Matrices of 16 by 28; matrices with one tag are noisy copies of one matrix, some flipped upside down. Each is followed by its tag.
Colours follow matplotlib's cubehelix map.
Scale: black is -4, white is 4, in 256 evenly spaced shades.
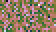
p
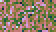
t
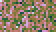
t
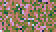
t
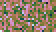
t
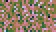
p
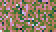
t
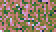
t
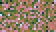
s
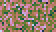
t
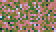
s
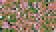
s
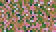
p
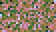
s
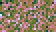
s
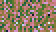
p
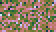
s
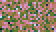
s
